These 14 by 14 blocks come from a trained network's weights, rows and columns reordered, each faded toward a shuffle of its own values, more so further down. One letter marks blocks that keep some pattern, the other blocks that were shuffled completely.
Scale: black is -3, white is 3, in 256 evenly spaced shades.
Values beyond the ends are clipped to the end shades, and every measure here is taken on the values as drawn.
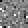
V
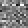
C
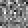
V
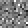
V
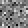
V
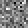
V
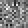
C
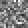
V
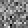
C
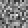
V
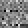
C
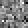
V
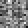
C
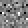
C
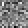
C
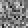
C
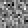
V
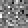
V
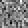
V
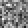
V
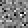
V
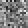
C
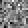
V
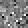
V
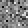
V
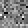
V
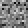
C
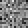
C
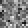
V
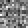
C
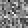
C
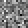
V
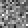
V
